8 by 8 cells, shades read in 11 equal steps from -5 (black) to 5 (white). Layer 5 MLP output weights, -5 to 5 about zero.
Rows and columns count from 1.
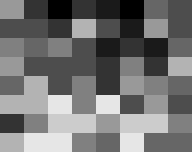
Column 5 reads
-4 -2 -4 -3 -3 4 1 -1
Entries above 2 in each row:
0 0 0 0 0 2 4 3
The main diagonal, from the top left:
1 -2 0 -2 -3 -2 3 -1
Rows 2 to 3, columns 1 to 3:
-2 -2 -3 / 0 -1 0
